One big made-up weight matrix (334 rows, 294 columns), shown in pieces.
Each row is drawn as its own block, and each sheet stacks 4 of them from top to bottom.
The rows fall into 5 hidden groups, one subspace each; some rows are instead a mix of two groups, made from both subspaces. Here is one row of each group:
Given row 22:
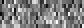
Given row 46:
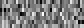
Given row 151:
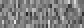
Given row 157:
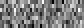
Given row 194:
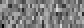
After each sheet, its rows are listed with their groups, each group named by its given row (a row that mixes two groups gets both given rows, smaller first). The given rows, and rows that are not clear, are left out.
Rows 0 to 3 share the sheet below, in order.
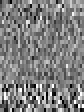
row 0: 194
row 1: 157
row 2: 22
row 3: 46
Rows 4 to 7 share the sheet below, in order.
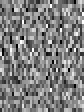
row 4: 151
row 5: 46
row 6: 22
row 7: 151
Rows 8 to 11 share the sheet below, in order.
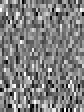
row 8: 194
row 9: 46
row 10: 46
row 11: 157
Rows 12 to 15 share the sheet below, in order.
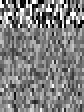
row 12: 157
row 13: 22
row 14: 22
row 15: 157
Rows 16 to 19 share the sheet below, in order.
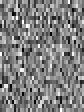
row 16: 151
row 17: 151
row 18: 46
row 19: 157 and 194
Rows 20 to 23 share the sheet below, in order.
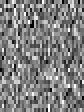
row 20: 157
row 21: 151
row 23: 151
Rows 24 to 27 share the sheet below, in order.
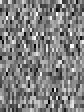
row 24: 194
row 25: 194
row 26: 194
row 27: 22
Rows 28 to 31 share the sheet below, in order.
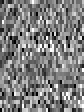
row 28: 22 and 194
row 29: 22
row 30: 151 and 194
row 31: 151
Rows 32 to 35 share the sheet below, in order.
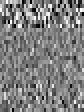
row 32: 194
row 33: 157
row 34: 151
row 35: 46
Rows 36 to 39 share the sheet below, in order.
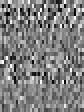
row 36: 157
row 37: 46
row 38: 157
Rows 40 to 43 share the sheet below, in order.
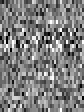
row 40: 22 and 151
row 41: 194
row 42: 22
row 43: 151 and 194
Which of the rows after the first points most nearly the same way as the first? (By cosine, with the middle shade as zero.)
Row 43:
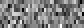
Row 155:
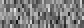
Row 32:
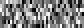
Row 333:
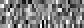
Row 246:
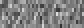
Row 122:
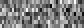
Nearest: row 122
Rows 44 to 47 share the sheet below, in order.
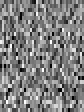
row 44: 46
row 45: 22 and 157
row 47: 194
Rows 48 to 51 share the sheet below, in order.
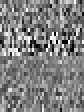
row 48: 151
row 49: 22
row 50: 194
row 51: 194
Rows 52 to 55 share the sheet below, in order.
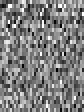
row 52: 194
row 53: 157
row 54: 194
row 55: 157
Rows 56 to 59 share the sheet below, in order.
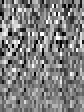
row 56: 22
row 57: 194
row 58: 194
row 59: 194
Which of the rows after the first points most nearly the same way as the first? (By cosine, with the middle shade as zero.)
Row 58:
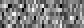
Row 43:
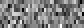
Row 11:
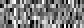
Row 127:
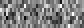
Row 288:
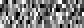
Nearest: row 43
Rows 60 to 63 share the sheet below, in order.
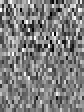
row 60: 157
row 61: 22
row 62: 46 and 157
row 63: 194
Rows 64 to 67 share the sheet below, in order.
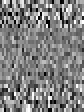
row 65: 151
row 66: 22 and 151
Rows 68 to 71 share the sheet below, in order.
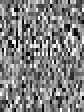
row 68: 151
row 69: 151
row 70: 22
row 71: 194
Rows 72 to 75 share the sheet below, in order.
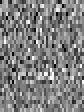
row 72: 194
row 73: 46
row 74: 22
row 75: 157
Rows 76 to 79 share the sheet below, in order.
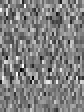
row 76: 194
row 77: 22 and 46
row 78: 46
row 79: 157
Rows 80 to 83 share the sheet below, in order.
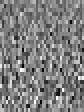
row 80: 46
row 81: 151
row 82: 46
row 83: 194
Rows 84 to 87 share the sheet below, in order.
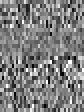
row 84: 22 and 151
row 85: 151
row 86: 151
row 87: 157
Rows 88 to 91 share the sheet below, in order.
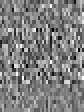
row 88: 151
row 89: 46 and 157
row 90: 151
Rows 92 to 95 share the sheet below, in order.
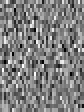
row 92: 157
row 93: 46
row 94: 194
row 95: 46
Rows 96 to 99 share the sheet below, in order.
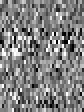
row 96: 194
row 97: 22
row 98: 194
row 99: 22
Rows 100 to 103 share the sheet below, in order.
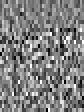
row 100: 46
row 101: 151
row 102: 157
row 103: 151
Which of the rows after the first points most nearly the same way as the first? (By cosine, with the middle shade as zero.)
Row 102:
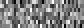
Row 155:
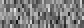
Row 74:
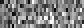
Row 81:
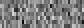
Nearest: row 155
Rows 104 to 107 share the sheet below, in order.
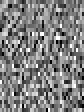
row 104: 194
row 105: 194
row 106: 151
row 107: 151
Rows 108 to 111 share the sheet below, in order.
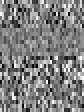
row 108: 22
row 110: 151
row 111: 151
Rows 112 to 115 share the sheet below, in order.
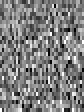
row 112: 22
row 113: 151
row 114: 151
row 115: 151
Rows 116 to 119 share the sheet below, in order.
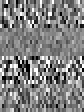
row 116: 46
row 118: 22
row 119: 22
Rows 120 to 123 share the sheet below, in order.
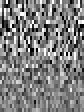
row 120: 46
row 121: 157
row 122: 151
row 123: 194
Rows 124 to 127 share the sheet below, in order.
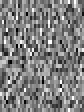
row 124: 151
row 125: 46
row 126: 194
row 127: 194
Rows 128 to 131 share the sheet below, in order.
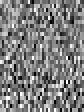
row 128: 22
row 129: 194
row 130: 157
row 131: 157
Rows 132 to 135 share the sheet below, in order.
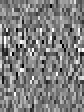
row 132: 151
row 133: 46
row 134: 46
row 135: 157
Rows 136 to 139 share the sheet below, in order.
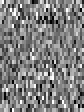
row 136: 22
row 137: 46 and 157
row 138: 22
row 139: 46
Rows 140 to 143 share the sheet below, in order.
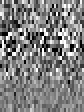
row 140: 22
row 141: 194
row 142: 194
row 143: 157
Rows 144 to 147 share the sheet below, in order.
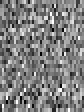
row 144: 22
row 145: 157
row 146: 194
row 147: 46 and 194
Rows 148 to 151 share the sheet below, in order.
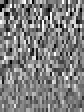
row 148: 157 and 194
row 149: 157
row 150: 46 and 194
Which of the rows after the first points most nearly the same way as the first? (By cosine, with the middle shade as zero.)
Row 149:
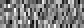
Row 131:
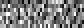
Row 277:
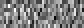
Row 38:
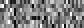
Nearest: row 277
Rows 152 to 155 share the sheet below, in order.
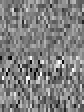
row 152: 151
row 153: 157
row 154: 194
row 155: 22 and 157
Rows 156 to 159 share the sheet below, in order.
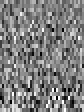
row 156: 46
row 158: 151 and 157
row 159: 22
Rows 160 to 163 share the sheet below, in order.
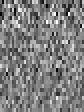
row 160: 22
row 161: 22
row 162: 194
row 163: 194
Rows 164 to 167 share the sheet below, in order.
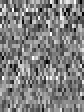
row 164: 151
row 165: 151
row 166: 22
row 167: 194
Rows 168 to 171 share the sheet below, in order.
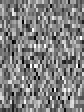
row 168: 151
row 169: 22 and 194
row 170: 22 and 157
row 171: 22
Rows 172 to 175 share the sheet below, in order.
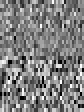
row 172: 157
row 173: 157
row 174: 194
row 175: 46
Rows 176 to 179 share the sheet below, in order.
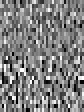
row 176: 157
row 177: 46
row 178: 46
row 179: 151
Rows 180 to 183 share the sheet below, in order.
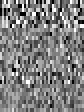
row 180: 46
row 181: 151
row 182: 151
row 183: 22
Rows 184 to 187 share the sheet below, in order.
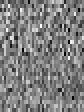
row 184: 157
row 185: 151 and 157
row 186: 151
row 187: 194
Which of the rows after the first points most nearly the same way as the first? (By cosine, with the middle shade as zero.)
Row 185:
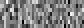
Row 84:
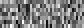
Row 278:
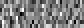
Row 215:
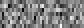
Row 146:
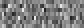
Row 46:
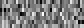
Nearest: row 146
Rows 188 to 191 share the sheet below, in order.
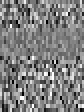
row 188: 22
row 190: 22
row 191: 46
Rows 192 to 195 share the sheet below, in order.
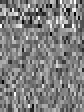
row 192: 151
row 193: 151
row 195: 157
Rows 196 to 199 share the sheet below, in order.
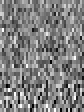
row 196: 22
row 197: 22
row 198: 151
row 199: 157
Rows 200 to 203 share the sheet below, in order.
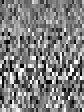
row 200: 22
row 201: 157
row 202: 46
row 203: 22
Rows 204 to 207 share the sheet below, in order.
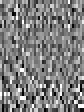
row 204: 151
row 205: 151
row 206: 46
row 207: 46
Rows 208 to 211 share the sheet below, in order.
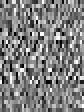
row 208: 157
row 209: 194
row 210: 46
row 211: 46 and 151
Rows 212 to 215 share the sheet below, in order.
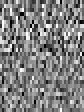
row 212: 46
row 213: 22
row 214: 46
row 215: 194
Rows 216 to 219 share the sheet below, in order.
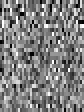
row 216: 46
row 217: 22 and 157
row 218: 22
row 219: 157
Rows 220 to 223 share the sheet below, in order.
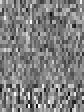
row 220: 151 and 157
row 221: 22
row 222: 22
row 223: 157
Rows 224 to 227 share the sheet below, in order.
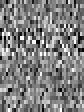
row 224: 157
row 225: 46 and 157
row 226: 194
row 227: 194
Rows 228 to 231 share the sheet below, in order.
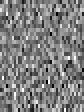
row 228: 194
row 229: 151
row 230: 151
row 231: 157
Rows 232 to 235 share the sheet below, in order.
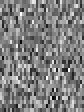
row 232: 46
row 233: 46 and 151
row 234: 22
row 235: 22
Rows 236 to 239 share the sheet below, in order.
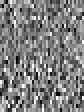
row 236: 157
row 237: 151
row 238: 46
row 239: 194
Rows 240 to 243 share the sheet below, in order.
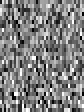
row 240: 22 and 194
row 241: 22 and 46
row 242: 46
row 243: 151
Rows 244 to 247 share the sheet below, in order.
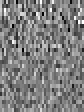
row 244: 46
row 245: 151
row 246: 194
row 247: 157
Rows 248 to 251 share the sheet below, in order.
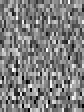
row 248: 151
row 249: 22
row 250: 151
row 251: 151 and 194
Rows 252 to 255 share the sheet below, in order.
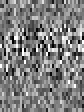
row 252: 157
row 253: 151
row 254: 194
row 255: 151
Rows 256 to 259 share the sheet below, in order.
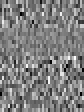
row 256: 46
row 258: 151
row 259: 46 and 194
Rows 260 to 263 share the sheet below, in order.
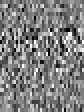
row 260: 194
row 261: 151
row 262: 194
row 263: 157
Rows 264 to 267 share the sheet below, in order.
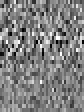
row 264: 46 and 157
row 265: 194
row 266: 157
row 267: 22
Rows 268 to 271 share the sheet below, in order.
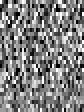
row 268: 194
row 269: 151
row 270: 194
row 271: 157
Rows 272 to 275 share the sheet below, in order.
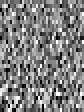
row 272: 194
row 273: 194
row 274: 157
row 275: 194
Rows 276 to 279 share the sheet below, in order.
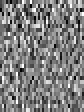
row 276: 194
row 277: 157
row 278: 46
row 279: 151
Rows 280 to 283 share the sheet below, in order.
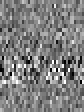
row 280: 22
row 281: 194
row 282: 22
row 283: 194
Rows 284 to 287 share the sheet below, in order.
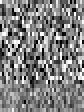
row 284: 151
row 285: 194
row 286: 151
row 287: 22
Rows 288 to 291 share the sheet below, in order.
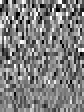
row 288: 194
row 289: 46
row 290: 157
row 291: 157
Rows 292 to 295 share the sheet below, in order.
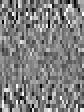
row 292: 151
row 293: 46
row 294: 151
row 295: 46
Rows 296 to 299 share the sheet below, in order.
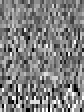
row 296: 22
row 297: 22 and 157
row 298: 22 and 194
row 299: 151
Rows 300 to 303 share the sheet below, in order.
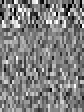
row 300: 22
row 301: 157
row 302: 46
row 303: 151
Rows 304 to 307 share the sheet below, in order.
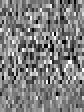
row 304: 151
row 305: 22
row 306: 151
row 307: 194
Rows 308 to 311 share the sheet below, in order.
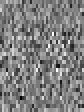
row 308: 194
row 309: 22
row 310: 194
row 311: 46
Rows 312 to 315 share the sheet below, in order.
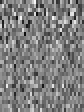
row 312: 46 and 151
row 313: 194
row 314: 157
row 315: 157
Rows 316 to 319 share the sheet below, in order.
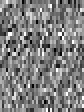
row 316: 151 and 194
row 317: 194
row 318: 194
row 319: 22 and 151
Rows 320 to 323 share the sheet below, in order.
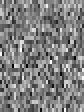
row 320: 22 and 194
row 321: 46 and 151
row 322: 151
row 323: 157
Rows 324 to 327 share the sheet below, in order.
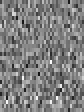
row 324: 151
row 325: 22 and 151
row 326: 151
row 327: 194
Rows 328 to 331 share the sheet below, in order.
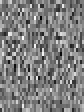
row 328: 194
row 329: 194
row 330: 157
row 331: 151
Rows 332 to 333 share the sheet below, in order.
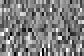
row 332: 46
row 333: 157 and 194
